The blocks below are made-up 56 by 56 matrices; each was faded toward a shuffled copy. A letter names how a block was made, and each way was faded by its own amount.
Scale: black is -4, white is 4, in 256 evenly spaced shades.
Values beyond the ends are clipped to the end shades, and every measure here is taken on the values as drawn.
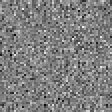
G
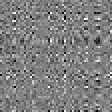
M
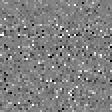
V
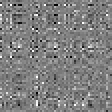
M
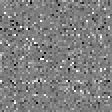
V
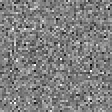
G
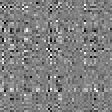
M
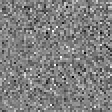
G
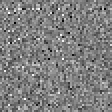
G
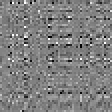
M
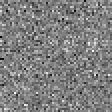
G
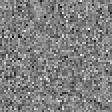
G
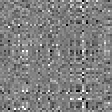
M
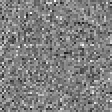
G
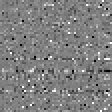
V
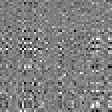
M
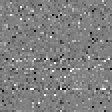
V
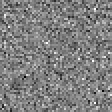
G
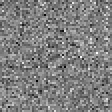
G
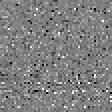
V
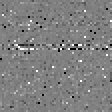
V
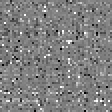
V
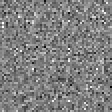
G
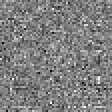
G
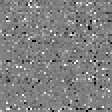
V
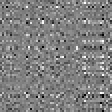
M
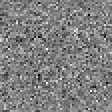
G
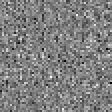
G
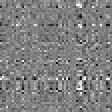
M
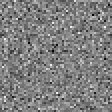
G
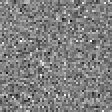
G
